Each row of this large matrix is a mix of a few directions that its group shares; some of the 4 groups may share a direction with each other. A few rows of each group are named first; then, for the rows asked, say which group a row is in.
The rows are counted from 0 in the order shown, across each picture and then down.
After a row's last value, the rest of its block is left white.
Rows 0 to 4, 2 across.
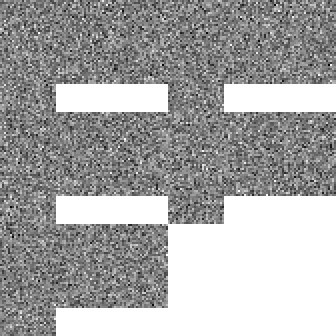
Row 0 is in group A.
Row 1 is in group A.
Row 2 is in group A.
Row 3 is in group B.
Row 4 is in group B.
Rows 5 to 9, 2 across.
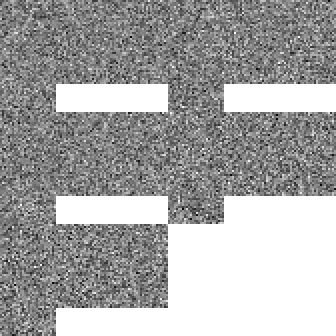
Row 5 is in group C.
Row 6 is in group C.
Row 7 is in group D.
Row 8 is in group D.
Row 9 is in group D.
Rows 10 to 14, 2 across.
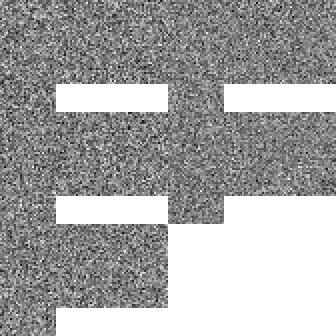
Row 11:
A
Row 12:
D
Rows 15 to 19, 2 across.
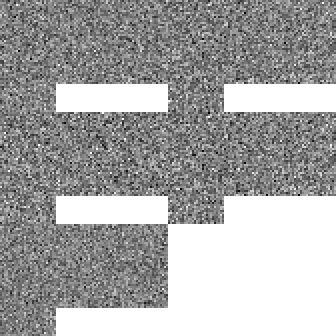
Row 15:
A
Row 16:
B
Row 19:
A
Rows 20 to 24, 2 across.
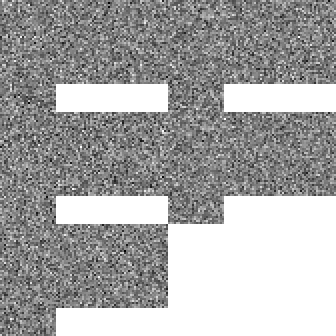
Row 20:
D
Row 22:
A
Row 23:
C
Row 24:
A
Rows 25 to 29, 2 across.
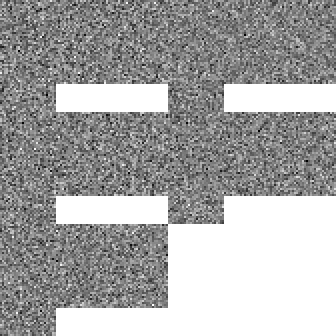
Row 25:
A
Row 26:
A
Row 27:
D
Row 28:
D
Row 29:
B
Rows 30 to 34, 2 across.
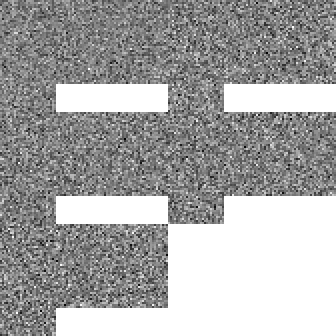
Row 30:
C
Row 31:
A
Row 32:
A
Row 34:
B
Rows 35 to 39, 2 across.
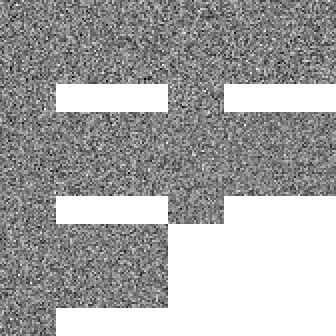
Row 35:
A
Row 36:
C
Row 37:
D
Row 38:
B
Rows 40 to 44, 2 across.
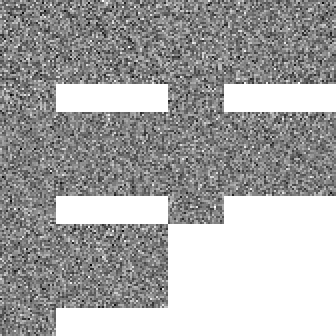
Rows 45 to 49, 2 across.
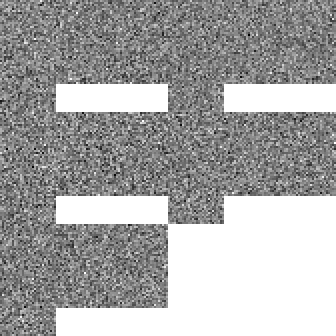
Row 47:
D
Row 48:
B
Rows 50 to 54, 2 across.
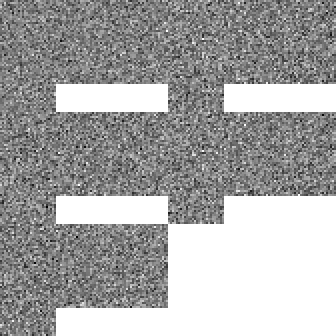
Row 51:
B
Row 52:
A
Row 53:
B
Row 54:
B
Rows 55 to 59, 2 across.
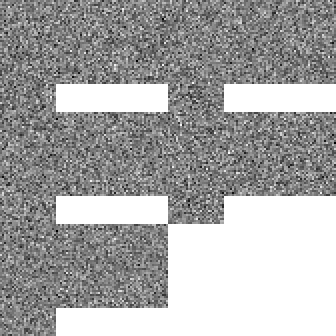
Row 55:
A
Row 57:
C
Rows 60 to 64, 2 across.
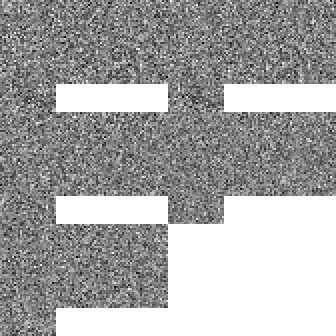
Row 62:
A
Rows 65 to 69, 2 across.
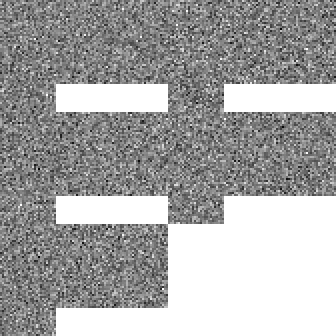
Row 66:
D
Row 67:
B
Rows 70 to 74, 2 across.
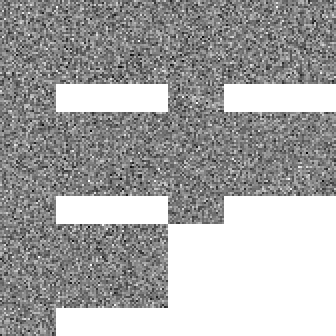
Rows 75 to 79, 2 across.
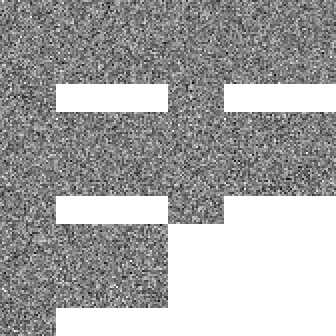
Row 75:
D
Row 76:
D
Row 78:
C
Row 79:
C
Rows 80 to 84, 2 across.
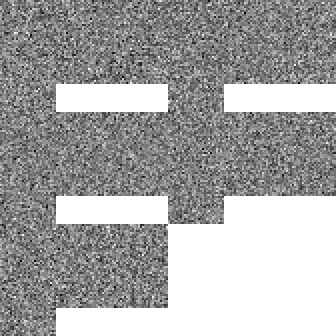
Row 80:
C
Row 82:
A
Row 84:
D
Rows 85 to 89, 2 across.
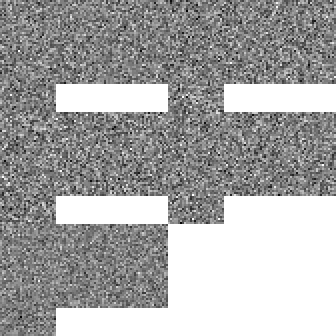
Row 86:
D
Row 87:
C
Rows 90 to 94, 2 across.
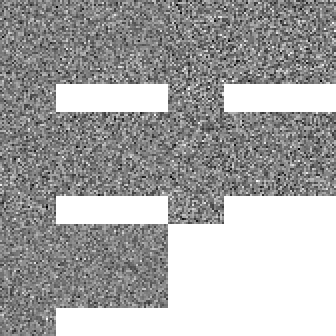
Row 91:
B
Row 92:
A
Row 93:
C
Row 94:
A
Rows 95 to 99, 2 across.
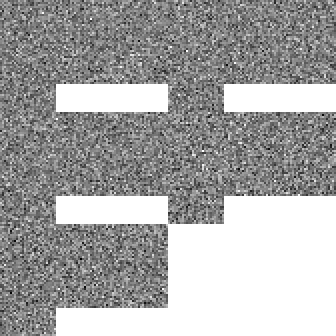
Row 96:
A
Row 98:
B
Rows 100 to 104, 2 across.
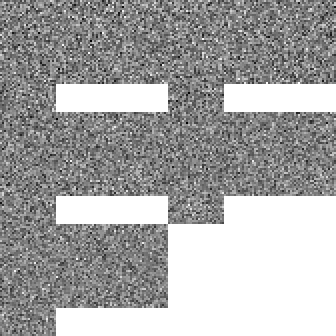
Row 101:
B
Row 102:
C
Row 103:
D
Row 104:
A
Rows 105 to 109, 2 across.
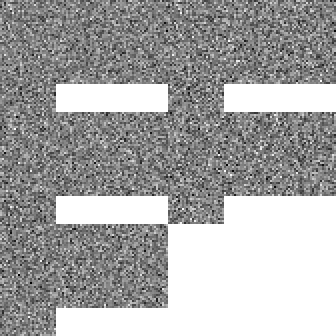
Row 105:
B
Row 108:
D
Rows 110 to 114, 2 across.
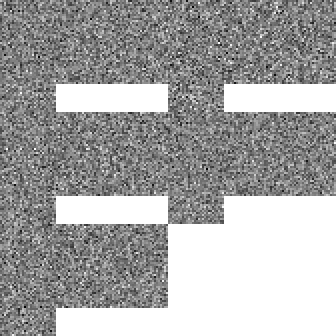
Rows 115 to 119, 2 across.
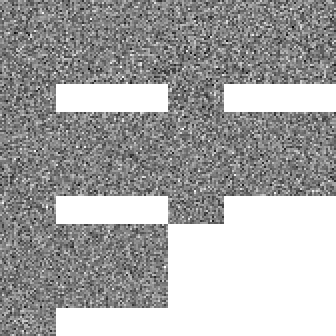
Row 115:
C
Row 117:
A
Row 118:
A
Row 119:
D
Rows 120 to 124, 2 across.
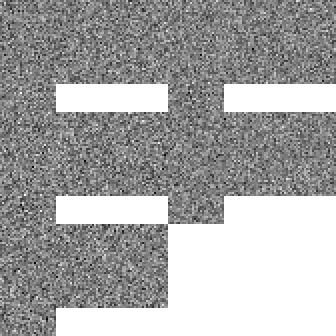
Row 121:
D
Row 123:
C
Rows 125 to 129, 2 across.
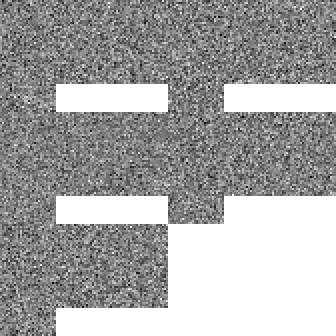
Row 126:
B
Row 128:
A
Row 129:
D
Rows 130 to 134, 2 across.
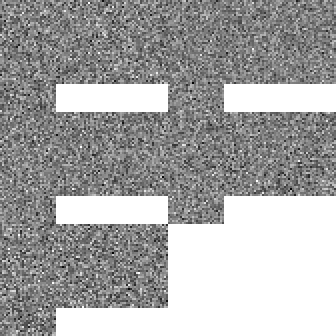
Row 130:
A
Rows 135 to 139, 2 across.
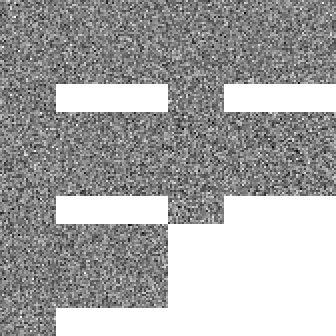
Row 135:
A
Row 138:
A
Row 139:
D
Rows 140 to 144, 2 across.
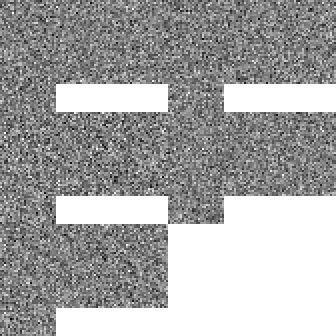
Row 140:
B
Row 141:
B
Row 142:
A
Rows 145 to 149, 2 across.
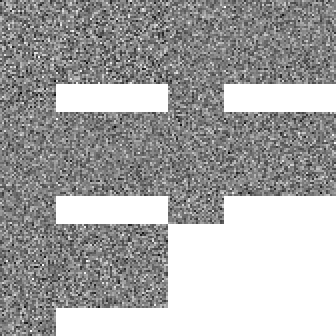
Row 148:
B
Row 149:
D
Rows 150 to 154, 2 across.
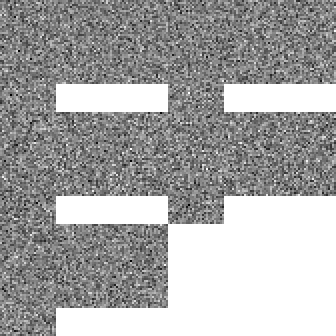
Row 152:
C
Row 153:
B
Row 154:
C
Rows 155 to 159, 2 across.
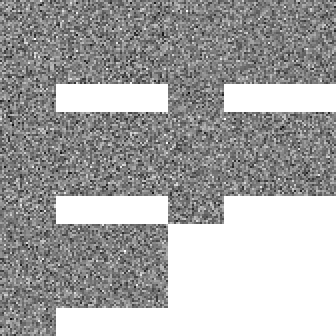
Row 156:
D
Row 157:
B
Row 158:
C
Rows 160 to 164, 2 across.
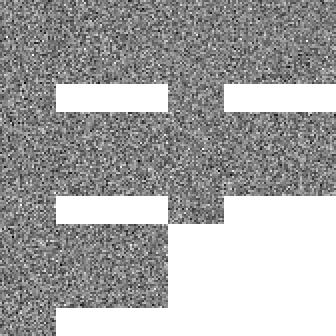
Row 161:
C
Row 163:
D
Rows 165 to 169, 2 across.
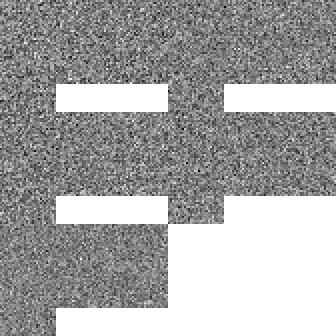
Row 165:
B
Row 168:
A
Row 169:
A
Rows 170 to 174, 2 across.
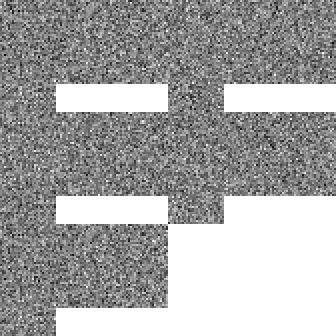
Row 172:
B
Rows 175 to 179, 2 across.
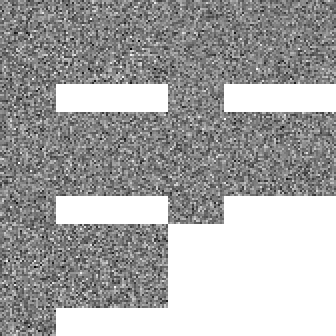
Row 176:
C
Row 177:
A
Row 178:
C
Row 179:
D
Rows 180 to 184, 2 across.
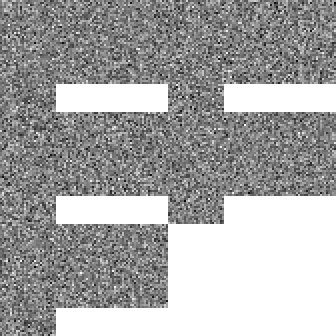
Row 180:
D
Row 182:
C
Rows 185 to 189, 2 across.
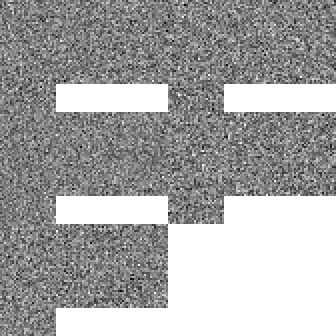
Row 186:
A
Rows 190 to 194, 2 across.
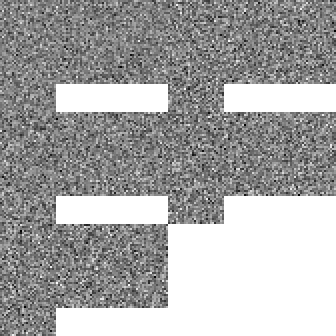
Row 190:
C
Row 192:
C
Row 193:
B
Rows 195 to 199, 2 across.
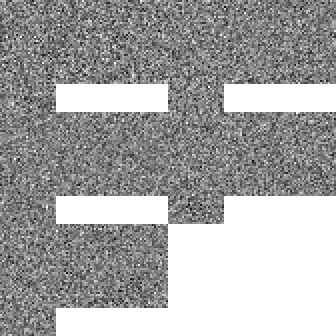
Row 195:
D
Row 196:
B
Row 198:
D
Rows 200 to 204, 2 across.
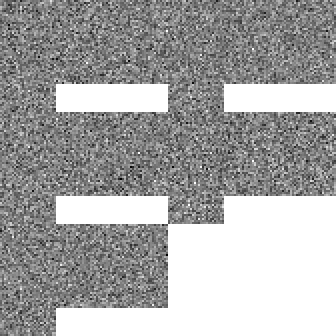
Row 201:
D
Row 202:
C
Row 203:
D
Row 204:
B
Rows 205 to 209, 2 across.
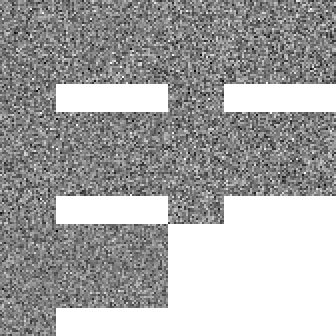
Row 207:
B
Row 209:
C
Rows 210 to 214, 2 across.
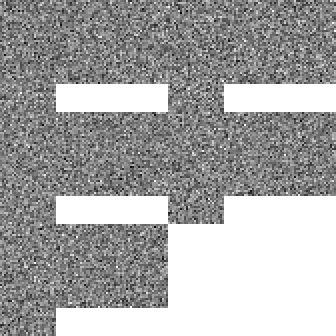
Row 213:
B
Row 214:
B
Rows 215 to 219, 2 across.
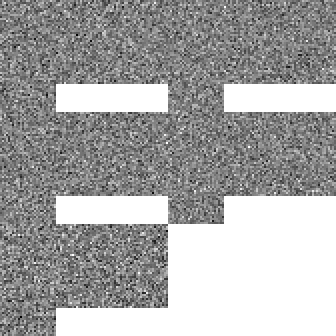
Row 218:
A
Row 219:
B
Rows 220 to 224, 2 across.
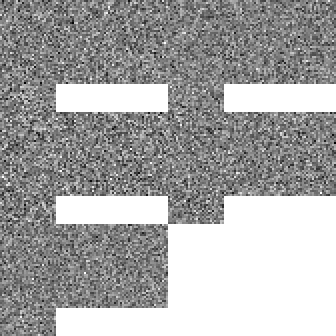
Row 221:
C
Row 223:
B
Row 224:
D
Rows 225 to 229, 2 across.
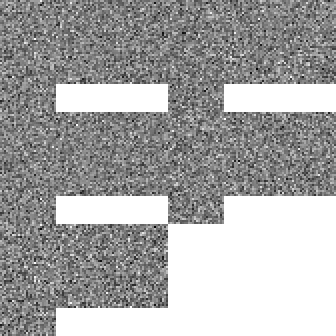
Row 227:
B
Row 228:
C
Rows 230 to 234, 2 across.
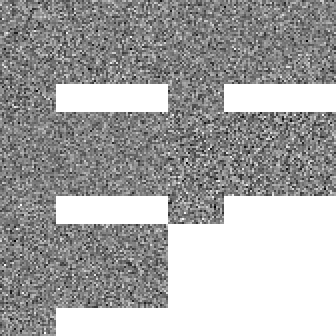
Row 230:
C
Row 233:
A
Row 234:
A
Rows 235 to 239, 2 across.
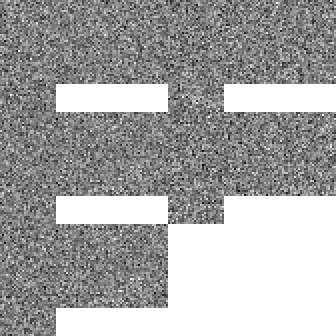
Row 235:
A
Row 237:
C
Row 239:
C
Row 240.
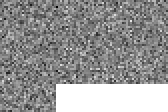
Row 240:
C
